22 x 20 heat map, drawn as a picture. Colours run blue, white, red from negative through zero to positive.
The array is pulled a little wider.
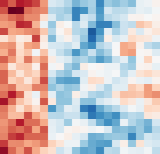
Seam: vertical, 30% of the way across, the left part higher. Ninth with the lowest average: top middle. Stripes: none.
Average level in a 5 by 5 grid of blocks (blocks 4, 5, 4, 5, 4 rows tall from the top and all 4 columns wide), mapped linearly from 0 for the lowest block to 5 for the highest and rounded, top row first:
5 2 0 0 2 | 4 2 0 1 2 | 3 2 1 1 2 | 4 2 0 1 2 | 5 3 1 0 1
